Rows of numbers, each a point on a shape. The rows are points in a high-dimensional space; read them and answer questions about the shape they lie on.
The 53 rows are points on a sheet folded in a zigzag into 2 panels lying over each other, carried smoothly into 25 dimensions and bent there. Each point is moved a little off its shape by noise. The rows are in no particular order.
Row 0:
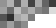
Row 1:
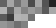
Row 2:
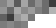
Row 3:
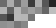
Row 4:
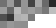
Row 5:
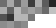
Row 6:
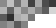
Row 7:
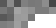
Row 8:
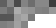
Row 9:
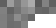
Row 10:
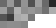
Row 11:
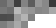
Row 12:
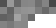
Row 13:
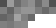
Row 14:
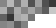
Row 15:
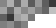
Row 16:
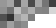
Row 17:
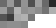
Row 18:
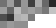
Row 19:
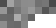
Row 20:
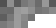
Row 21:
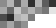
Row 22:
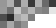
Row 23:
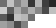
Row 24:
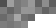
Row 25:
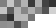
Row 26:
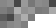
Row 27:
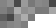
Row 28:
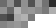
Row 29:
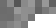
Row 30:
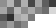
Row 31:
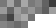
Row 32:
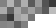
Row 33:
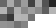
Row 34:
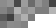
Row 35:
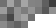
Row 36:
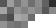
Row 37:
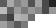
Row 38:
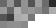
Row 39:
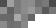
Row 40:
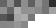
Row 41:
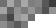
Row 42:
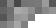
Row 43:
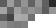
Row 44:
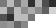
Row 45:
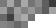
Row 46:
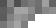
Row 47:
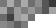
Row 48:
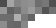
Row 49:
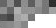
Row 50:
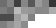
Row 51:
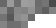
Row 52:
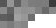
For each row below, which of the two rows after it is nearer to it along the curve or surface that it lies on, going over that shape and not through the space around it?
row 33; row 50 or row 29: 50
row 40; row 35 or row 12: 12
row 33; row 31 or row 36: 36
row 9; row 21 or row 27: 27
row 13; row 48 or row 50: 48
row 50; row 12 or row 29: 12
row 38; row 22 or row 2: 22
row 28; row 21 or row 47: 21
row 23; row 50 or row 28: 28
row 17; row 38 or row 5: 38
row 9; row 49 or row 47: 47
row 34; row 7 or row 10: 10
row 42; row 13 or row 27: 13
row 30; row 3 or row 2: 2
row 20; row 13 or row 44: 13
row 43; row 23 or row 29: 23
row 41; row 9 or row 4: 9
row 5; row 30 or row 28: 28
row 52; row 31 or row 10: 10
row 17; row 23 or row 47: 23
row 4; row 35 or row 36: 36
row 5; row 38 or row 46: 38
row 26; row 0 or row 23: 0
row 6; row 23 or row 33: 23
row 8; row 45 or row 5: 5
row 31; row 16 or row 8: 16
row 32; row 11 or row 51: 51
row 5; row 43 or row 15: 43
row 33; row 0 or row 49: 49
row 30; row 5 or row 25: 25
